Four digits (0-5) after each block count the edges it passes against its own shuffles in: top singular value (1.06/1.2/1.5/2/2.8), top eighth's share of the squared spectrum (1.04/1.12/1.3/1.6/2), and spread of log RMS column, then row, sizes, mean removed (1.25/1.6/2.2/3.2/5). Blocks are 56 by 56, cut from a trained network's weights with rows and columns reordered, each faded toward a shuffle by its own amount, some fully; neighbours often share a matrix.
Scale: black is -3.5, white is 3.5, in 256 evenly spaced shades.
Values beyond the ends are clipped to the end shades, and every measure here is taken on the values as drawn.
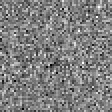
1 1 0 1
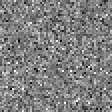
0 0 0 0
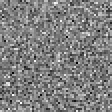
0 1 0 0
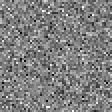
0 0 0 0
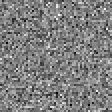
0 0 0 0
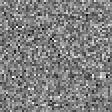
1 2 0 2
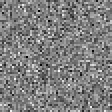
1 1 0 1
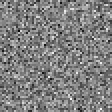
0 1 0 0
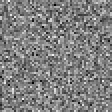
2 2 1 0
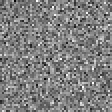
0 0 0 0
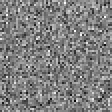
3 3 1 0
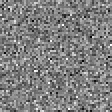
1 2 0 0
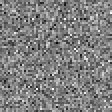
1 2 0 0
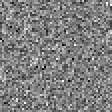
1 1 0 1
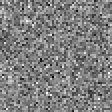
1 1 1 0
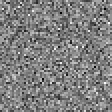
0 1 0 1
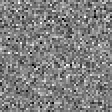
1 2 0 2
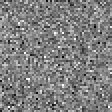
1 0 0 0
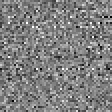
2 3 0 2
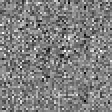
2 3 2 2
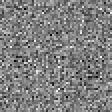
2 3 1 2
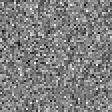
1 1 0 0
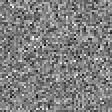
1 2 0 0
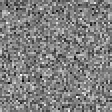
1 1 0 1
